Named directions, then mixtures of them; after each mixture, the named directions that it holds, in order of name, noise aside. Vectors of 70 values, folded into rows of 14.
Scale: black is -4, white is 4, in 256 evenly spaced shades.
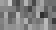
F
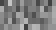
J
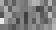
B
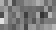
B, F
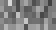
F, J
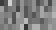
J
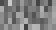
J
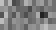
B, F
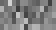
F, J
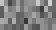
B, J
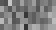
B, J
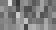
F, J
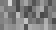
F, J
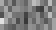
B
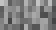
F, J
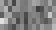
B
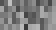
J
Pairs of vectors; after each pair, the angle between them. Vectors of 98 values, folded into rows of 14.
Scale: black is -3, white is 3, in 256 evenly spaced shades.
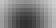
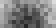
nearly parallel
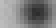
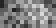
partly opposed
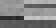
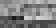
nearly parallel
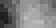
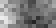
nearly opposite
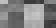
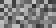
orthogonal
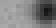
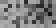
partly aligned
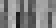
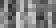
nearly opposite
